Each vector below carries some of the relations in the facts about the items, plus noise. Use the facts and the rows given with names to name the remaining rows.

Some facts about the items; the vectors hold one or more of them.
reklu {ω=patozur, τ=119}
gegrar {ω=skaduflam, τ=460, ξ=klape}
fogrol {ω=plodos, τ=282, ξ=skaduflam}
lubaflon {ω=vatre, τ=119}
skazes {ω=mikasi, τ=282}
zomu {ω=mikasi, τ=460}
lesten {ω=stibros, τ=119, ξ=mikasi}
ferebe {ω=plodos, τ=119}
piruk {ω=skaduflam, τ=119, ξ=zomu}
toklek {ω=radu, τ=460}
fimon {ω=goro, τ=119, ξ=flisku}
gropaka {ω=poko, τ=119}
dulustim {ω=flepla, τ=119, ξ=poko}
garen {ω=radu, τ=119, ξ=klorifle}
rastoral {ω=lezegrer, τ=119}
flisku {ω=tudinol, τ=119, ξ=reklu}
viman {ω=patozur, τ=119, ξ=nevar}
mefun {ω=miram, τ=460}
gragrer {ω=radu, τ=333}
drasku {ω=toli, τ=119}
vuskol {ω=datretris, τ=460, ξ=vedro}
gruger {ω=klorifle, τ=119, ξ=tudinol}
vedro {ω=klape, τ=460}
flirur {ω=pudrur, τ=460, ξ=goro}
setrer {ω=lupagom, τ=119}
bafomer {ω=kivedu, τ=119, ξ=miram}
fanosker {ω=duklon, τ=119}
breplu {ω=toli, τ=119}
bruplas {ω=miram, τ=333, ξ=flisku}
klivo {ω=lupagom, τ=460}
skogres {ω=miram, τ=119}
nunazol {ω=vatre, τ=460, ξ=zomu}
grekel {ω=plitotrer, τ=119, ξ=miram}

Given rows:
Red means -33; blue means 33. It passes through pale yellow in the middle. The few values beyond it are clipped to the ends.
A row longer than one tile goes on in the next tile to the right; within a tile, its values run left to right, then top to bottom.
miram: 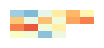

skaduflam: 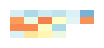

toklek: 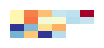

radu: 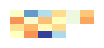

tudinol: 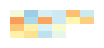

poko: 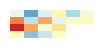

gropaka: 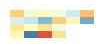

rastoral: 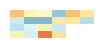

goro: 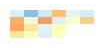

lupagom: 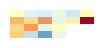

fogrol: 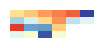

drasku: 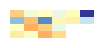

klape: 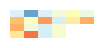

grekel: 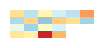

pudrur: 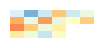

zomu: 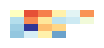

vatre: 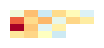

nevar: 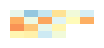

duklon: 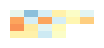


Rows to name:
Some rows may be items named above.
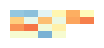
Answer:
miram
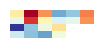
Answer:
klivo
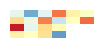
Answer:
mikasi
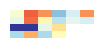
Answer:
vedro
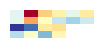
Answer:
vuskol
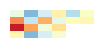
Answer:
poko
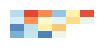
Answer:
mefun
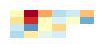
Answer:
nunazol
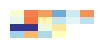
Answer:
vedro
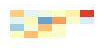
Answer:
garen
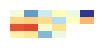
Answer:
toli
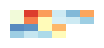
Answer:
flirur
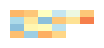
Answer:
setrer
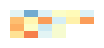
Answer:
klape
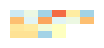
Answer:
datretris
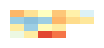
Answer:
ferebe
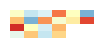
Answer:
plodos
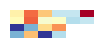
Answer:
toklek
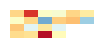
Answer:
lubaflon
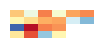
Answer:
gragrer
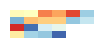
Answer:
skazes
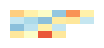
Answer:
flisku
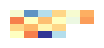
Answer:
radu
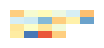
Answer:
gropaka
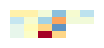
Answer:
piruk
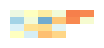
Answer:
skogres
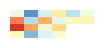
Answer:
poko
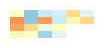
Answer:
lezegrer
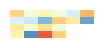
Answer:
gropaka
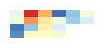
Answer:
gegrar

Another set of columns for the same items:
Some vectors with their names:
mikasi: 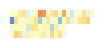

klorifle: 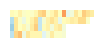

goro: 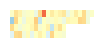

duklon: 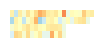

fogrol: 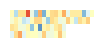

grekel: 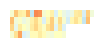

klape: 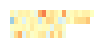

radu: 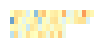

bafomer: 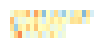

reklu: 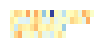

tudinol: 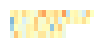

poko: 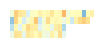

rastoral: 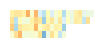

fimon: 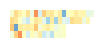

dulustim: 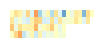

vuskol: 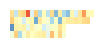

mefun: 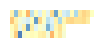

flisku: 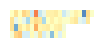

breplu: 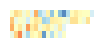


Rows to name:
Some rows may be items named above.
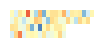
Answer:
fogrol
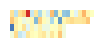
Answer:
vuskol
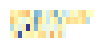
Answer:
toklek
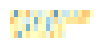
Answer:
mefun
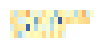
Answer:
zomu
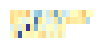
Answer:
toklek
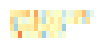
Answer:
rastoral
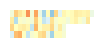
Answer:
ferebe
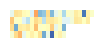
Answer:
gropaka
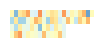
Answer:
skazes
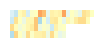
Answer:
miram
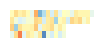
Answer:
gruger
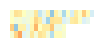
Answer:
garen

